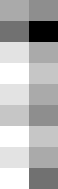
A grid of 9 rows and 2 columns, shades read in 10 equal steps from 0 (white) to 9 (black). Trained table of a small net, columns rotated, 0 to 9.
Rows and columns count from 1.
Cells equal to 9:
1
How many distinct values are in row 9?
2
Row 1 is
3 4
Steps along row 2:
up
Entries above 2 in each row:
2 2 1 0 1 1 0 1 1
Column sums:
13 35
